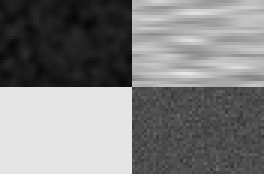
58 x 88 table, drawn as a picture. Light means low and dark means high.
The table splits into 2 rows of 2 panels. Panel 1,1: very high, blotchy, faint in contrast. Panel 1,2: low, streaked across. Panel 2,1: very low, flat. Panel 2,2: high, fine-grained, faint in contrast.
